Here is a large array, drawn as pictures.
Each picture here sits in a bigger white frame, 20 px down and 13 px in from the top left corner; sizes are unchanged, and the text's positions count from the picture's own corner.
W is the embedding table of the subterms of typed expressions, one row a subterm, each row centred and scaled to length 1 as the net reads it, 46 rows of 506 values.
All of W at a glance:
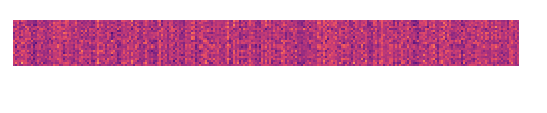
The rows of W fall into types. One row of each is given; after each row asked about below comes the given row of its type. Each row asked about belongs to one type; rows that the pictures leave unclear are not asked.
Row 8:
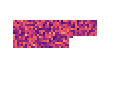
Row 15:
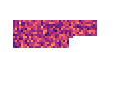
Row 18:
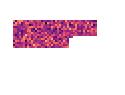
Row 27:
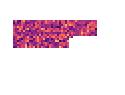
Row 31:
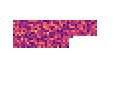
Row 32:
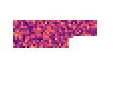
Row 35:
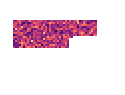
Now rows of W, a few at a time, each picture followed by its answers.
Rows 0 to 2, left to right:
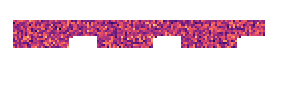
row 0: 18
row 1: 35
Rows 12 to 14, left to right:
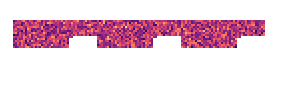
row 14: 35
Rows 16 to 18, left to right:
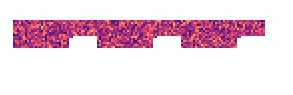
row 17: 8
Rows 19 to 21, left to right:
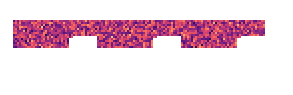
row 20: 27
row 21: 32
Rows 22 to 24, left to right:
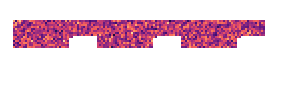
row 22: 35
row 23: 31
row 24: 15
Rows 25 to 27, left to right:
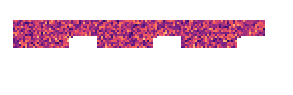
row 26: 15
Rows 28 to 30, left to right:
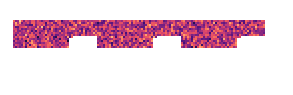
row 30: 32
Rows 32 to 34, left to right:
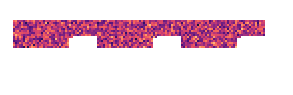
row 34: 27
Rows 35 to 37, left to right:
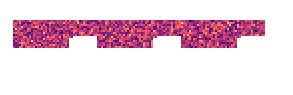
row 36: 27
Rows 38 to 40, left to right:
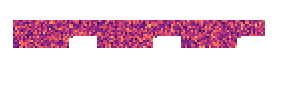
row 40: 32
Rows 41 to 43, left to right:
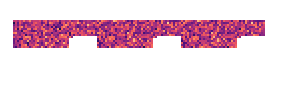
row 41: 15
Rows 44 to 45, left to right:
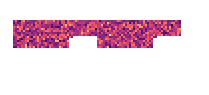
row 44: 27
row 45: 31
